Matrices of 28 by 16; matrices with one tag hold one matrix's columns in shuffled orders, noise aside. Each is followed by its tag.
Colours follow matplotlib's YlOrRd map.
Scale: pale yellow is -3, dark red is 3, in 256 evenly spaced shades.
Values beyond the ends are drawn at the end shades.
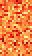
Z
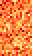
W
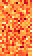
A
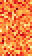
W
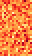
Z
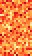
W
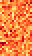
Z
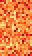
W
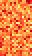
A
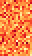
Z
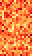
W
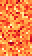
Z
